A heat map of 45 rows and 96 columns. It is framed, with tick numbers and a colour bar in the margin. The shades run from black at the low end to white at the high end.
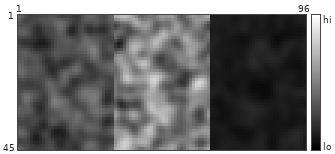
The table splits into one row of 3 panels. Panel 1,1: low, blotchy. Panel 1,2: middling, blotchy, strong in contrast. Panel 1,3: very low, blotchy, faint in contrast.
